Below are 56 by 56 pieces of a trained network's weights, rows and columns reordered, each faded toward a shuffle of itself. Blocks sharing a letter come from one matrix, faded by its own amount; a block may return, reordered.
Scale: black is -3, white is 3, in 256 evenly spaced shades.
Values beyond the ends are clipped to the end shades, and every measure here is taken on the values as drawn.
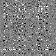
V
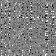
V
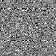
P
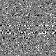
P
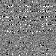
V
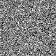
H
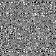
P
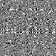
P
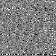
V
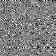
P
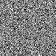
H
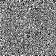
H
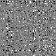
V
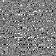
V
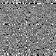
V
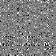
V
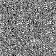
H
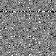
V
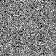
H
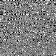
P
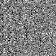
H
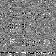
V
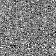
H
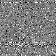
P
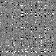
V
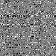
P
